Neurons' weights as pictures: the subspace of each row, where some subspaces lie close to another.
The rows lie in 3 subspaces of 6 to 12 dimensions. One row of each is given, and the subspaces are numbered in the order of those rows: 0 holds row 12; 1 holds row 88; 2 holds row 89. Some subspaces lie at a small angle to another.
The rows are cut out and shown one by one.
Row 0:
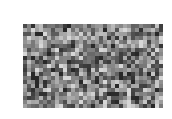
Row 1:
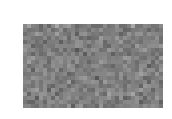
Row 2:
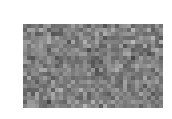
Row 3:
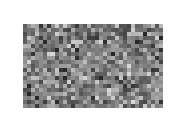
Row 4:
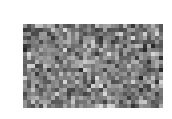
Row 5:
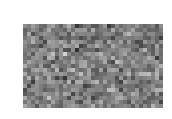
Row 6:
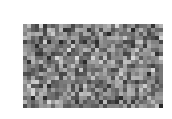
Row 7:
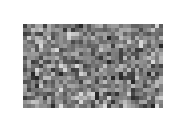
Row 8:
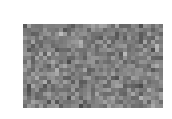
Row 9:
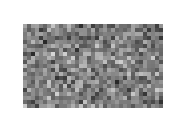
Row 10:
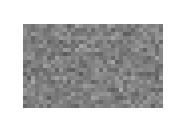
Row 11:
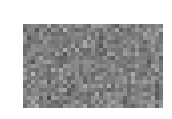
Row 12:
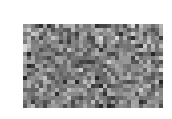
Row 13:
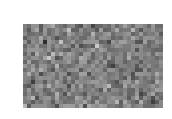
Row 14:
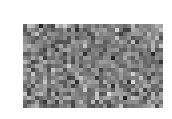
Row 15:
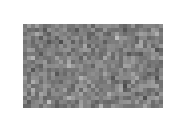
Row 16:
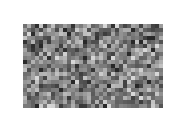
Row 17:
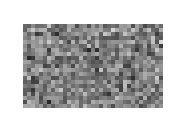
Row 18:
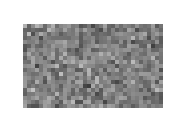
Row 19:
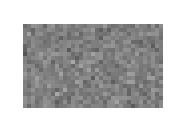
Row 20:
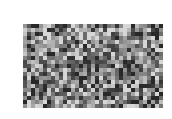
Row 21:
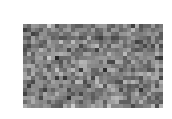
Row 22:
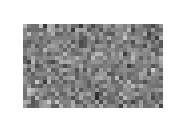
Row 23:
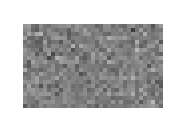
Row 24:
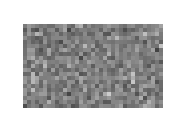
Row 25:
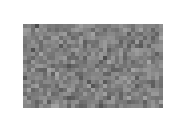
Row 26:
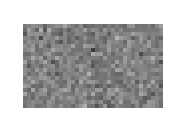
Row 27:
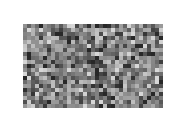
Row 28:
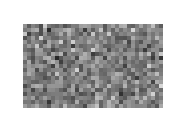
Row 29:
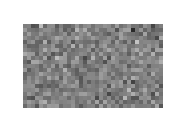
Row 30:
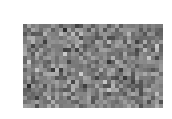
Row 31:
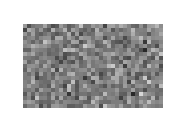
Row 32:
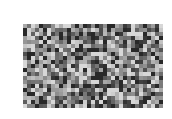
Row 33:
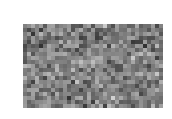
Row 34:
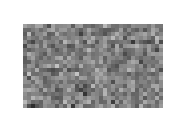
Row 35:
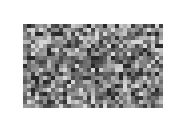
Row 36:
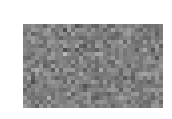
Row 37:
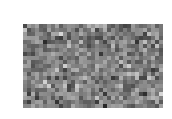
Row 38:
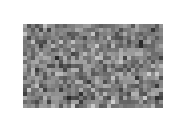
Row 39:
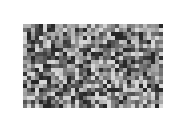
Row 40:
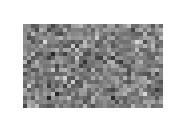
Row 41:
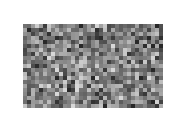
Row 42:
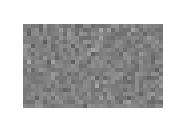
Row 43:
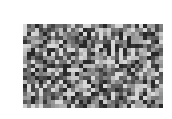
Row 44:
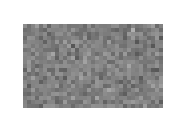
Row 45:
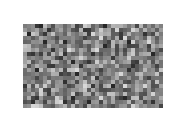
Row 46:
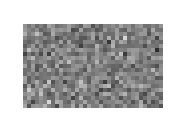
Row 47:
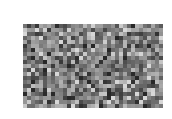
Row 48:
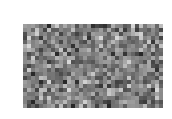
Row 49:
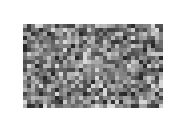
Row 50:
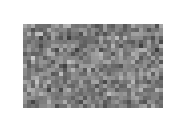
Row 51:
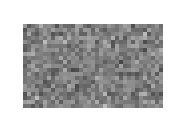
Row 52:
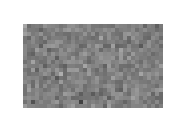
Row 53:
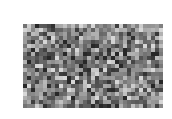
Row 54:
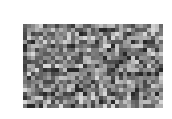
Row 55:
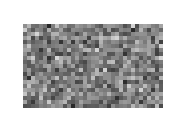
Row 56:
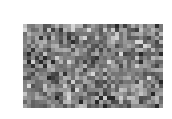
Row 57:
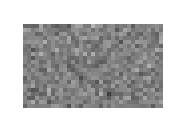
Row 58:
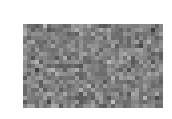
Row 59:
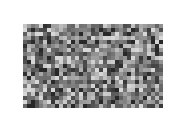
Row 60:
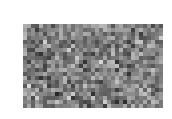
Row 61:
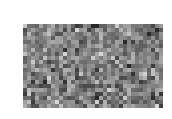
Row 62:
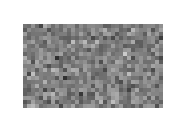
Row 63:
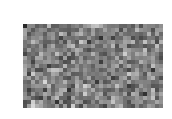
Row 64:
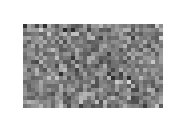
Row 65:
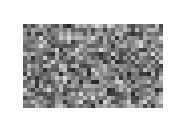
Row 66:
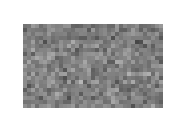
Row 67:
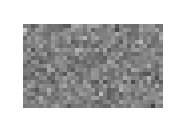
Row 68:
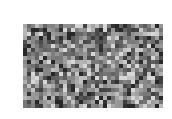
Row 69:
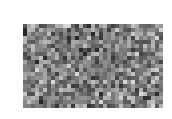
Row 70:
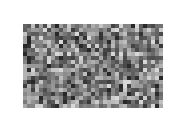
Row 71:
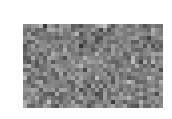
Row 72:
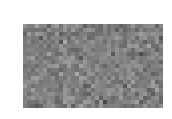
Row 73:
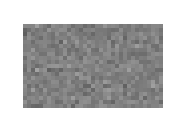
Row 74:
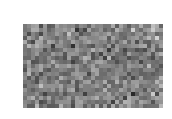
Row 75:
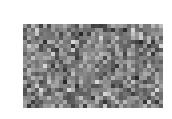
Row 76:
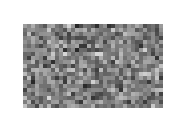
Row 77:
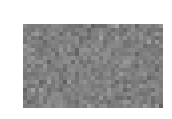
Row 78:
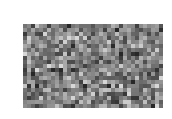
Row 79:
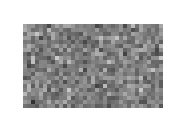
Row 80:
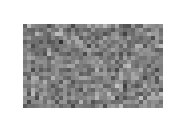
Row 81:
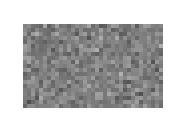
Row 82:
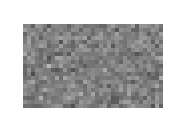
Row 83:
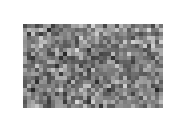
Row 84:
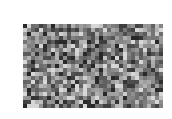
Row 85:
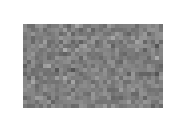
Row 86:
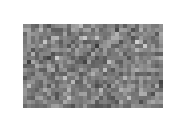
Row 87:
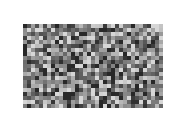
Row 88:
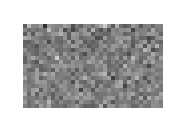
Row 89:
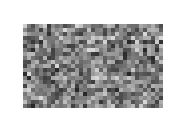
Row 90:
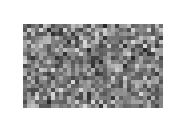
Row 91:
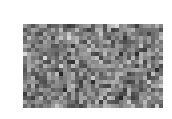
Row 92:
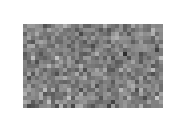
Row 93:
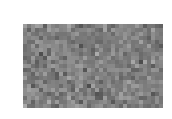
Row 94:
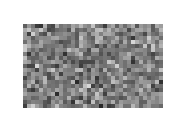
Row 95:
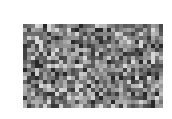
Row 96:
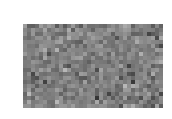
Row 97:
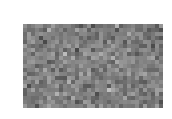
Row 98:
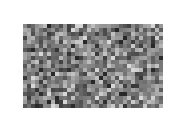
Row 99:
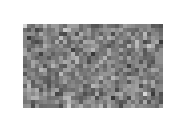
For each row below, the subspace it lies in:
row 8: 1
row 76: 0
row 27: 0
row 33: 0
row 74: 1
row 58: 1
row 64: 1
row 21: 0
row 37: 1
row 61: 2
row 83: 0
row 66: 1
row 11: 2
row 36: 0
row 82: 0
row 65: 0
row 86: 1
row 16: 1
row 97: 2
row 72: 2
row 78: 0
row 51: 1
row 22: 2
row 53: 1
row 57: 2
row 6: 2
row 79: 0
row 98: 2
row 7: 1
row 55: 0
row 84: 1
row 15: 1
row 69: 2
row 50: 0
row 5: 0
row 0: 0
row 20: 2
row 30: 0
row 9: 1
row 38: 1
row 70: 0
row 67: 1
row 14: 1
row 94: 0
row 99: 2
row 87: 1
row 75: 2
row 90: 0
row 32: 2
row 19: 2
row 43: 2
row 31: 2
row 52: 2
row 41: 2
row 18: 0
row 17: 0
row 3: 2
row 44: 2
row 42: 1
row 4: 0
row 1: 2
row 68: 1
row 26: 1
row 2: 0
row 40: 1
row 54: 1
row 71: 2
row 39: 1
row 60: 2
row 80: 2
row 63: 2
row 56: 1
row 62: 0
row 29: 1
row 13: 2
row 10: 0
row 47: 1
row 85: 0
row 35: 0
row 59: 0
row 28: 2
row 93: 2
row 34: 2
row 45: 2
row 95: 1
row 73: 2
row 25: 1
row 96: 1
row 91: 2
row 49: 2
